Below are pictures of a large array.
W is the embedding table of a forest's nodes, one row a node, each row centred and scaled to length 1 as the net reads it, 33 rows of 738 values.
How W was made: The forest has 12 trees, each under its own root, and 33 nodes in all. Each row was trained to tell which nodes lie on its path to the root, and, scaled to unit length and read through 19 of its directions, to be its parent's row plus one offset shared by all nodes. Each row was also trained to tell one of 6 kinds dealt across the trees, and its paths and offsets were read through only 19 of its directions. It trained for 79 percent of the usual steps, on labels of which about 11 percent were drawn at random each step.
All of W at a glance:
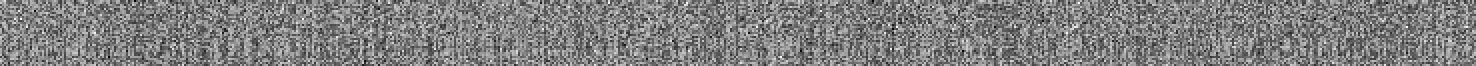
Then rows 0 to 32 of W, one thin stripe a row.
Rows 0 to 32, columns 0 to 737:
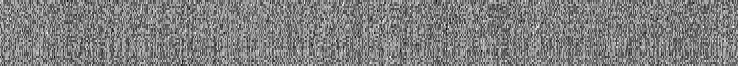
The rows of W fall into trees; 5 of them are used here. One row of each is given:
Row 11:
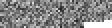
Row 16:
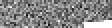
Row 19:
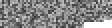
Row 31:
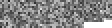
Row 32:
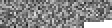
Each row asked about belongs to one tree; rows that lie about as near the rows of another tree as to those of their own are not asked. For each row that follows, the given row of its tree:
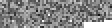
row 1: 31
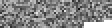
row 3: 11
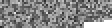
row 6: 19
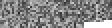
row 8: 16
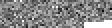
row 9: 32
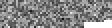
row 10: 11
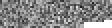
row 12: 31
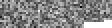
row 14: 31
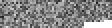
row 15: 16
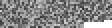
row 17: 31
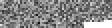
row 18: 16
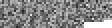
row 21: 19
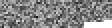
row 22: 11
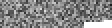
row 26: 16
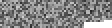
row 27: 16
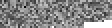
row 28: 31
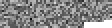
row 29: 11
